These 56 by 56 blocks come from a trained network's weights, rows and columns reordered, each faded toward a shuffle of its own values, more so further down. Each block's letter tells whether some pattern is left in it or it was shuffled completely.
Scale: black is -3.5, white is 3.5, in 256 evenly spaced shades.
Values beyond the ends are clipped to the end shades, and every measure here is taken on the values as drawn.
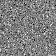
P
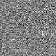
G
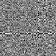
G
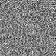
G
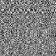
G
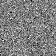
P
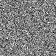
P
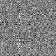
G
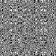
G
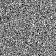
P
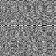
G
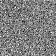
P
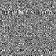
G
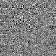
G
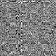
G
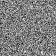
P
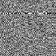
G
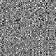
G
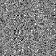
G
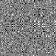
G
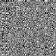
G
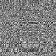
G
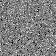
P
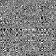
G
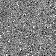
P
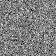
P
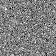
P
